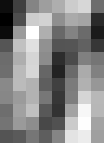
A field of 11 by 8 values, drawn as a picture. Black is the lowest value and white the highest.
Values change most from cell to cell in the top left. Upright stripes repeat 2 times across the table. Overall the values sit about 50% of the way up the scale.
